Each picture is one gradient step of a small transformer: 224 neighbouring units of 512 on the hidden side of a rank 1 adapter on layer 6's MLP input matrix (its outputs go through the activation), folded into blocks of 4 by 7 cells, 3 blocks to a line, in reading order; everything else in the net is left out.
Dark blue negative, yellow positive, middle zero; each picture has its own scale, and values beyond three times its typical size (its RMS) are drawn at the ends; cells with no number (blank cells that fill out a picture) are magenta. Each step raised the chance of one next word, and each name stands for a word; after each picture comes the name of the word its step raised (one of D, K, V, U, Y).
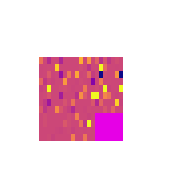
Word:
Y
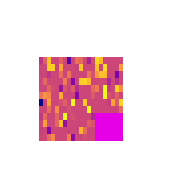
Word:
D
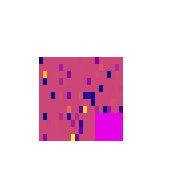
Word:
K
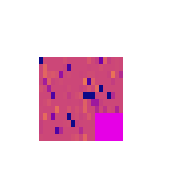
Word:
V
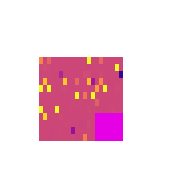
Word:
Y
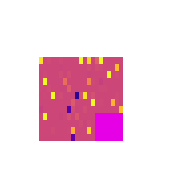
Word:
K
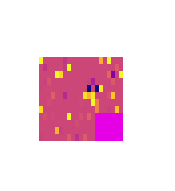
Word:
K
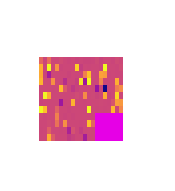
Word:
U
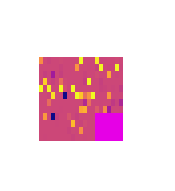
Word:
Y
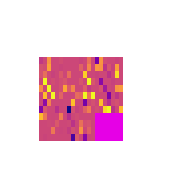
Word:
D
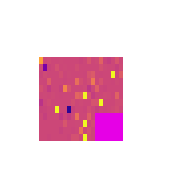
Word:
V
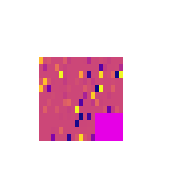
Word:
K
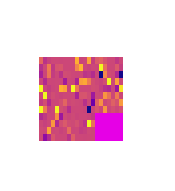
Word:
Y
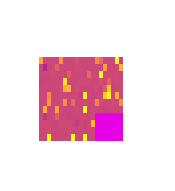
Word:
V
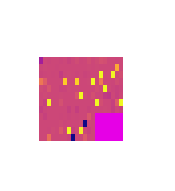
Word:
D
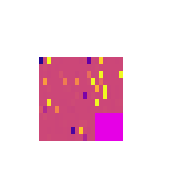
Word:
D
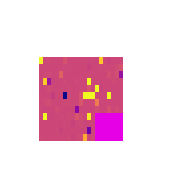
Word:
Y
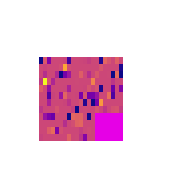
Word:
D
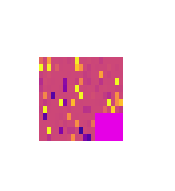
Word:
U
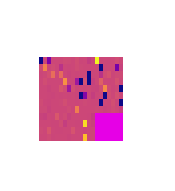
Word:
U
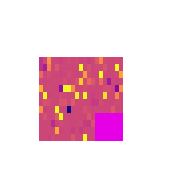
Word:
V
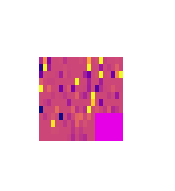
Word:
K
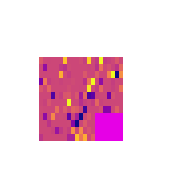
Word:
V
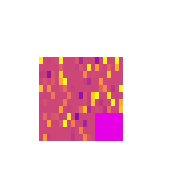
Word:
U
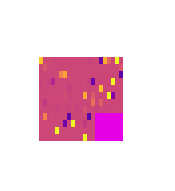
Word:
D
